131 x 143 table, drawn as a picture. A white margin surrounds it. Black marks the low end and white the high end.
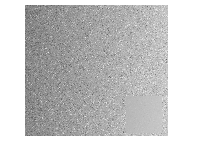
The bottom right is the calmest part. In the bottom right lies a patch that is calmer than the rest. No single row or column stands out from its neighbours. The field climbs toward the right.
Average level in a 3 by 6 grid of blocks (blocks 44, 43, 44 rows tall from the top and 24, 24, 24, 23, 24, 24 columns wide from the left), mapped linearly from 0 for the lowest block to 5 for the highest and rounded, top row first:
012345
012345
012345
